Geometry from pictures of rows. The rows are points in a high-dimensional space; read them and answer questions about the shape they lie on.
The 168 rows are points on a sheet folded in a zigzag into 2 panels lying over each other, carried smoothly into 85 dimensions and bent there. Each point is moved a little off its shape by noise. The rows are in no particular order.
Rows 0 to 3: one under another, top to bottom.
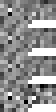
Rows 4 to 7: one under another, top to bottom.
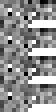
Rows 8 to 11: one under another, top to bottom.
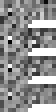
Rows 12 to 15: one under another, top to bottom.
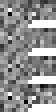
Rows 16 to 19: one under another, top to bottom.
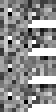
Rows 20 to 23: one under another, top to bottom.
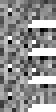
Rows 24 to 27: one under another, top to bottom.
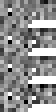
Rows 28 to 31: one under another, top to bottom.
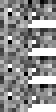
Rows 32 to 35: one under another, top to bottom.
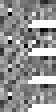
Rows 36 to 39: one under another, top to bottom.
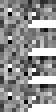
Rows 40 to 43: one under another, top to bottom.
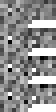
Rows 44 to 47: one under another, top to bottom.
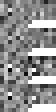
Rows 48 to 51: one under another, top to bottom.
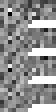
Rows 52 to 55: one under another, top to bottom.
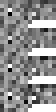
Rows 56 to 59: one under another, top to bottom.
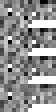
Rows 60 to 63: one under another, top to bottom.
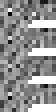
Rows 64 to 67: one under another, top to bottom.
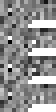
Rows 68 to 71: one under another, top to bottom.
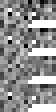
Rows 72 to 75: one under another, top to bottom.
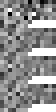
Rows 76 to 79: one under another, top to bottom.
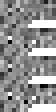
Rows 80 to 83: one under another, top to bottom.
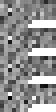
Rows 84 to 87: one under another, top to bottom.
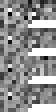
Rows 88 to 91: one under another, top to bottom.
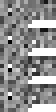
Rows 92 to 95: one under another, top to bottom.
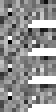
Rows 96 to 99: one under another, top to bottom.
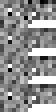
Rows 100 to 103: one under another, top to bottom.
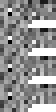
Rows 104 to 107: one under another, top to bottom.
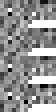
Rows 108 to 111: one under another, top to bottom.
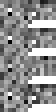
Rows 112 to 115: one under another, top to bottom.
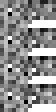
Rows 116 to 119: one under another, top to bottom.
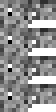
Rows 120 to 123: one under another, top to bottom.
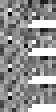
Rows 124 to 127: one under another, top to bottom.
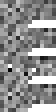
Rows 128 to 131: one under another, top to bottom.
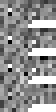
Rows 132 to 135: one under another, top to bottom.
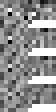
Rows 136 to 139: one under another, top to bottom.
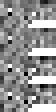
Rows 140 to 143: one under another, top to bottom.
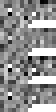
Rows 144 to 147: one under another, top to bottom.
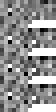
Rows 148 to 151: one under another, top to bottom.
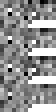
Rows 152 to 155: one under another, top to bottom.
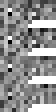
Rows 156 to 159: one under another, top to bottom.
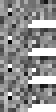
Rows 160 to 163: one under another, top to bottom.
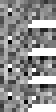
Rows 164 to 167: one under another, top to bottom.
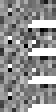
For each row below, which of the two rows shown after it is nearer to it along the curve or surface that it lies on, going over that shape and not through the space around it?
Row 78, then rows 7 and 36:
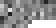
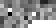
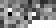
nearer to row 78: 7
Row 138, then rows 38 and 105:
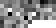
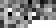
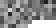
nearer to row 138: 38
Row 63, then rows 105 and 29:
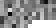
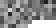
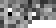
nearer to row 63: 105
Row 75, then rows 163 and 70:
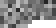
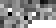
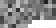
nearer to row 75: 70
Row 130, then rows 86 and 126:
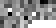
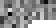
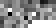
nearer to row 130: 86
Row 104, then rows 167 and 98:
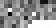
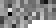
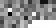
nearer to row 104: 98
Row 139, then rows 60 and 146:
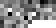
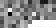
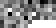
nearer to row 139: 146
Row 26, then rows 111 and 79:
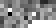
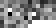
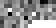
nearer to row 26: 111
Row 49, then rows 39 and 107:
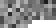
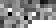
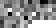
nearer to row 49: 107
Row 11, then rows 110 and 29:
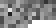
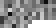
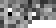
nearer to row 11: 29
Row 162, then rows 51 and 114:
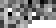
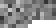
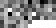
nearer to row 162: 114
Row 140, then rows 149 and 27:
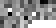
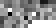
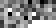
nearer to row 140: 27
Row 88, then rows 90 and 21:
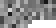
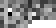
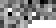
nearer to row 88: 21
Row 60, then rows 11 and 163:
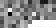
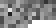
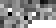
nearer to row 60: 163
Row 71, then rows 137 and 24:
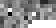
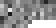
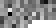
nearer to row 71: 137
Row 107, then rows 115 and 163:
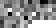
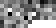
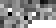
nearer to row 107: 115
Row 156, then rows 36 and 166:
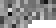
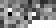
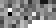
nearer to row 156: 166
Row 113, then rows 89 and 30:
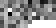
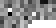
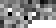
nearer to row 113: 89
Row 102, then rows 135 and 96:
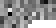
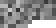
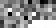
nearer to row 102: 96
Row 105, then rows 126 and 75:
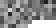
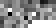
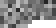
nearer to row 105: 75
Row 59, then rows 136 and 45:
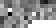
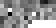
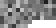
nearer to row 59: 136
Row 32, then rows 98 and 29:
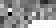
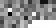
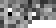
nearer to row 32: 29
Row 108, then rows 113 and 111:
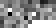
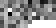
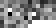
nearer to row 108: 111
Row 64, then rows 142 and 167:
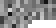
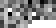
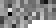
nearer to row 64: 167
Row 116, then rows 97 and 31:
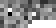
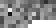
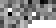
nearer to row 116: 97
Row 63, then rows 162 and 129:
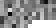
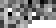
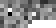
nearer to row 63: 162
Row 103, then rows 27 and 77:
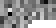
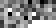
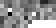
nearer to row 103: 27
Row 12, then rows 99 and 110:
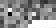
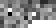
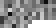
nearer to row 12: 99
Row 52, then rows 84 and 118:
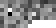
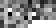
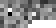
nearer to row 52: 118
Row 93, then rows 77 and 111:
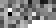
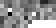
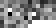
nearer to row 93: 111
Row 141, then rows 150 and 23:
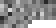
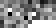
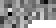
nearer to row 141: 150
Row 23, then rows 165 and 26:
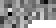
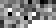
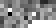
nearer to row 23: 165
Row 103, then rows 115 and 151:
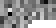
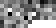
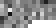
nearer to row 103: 115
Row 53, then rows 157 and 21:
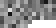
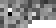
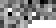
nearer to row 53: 21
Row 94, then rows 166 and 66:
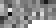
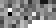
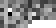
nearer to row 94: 66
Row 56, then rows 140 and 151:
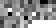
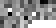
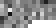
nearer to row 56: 140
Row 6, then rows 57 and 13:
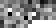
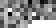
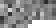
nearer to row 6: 57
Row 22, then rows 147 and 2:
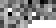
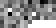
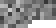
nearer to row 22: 147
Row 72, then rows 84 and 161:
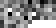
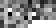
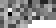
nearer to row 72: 84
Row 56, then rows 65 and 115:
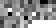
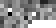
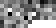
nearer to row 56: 115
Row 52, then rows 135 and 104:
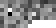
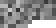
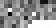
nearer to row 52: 135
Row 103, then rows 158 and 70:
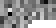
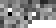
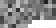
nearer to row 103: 70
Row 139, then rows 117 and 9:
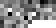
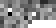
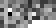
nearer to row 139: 117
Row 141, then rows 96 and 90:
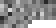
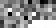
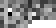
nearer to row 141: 90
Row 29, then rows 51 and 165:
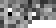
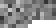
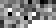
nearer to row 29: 165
